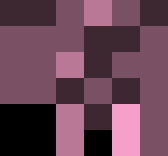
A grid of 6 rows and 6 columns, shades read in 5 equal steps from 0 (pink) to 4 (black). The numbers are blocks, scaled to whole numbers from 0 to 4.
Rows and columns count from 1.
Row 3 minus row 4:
0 0 -2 1 -1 0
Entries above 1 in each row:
5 6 5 6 4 4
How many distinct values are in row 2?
2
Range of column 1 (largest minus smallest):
2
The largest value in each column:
4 4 3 4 3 3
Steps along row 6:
same down up down up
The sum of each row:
14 14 12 14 14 15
